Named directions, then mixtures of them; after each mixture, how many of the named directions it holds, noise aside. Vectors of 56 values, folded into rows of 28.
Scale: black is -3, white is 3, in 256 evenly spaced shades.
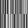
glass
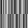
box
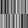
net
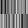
one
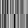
two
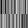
two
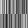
three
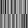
three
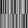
three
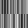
three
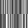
three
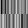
one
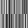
one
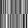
two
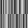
one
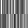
three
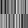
one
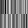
three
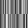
two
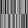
three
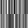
two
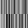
two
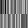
three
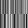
one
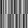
one
